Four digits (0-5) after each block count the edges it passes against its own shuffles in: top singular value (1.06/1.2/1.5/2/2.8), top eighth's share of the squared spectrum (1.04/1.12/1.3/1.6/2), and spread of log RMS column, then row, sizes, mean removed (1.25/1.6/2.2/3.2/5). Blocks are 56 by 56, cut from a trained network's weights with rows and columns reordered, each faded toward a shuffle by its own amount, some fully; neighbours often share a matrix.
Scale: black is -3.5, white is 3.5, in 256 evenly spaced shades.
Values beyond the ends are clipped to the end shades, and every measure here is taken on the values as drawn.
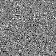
2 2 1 1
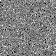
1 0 0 0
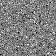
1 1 0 0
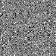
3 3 1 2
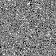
1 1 0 0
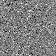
0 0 0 0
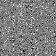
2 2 1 0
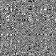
3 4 2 2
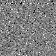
2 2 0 1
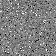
0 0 0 0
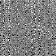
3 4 3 0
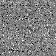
2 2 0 1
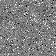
0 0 0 0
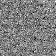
2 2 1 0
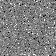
0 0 0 0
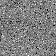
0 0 0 0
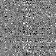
2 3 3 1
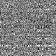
3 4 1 1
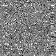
2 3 2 1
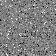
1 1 0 0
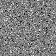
0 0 0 0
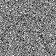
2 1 0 0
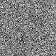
2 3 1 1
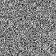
3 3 1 1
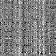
4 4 2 3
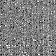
2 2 0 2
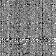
3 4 1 2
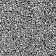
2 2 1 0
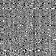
3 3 0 3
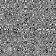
3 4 2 2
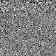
2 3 1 1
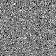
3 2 0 1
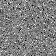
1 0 0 0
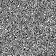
0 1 0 0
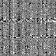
4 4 2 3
